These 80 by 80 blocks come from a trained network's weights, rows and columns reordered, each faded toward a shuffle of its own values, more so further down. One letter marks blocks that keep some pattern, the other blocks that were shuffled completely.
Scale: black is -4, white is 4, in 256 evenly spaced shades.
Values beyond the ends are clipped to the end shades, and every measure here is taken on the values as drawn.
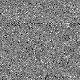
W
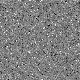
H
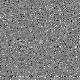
W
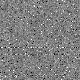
W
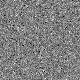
H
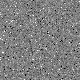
H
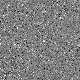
H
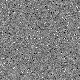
W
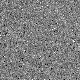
H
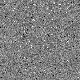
W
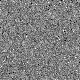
H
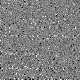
W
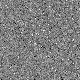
H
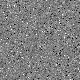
H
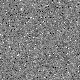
H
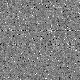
W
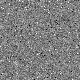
H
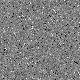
H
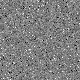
H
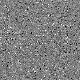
W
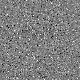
W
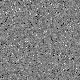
H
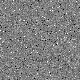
W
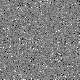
W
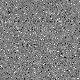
W
